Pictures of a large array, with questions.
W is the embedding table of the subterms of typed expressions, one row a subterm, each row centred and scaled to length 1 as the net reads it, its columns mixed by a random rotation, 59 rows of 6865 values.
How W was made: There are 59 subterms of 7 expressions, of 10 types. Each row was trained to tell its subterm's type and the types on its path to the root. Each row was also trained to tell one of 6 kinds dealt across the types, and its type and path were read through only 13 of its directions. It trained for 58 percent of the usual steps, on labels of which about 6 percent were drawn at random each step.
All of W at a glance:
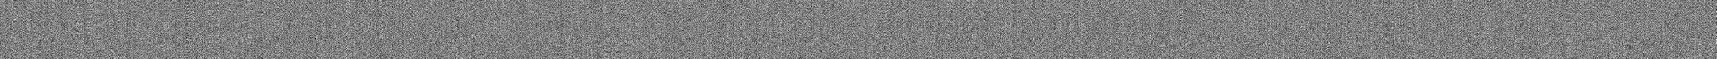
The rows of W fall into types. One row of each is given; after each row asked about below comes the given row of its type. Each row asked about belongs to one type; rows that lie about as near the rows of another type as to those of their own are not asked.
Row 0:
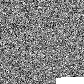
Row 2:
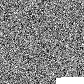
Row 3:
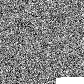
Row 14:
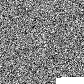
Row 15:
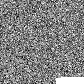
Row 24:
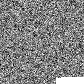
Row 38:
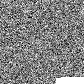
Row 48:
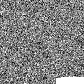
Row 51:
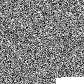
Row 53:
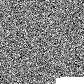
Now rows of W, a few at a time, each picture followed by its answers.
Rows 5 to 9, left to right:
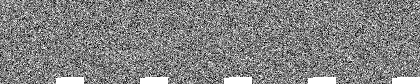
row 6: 0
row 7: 24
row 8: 38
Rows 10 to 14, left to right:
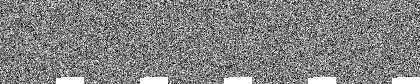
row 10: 3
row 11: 2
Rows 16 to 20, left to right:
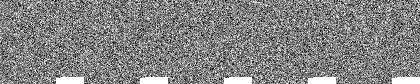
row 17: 14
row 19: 38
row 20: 14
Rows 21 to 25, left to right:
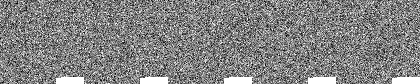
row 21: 0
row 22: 48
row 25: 2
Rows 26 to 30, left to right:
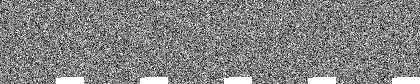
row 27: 53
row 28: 51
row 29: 38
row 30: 0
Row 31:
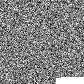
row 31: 15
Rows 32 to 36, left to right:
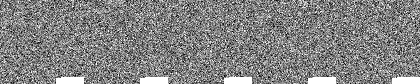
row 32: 48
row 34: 0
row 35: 3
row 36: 51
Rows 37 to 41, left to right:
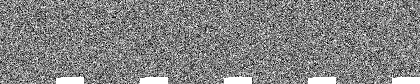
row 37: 3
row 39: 38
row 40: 2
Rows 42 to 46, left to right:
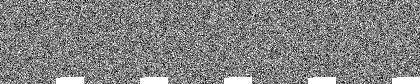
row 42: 3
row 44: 24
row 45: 14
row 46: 48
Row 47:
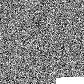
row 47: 2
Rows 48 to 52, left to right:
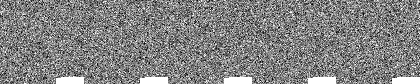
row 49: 24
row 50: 38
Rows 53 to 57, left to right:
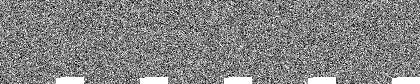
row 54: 0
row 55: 24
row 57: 2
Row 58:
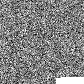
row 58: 53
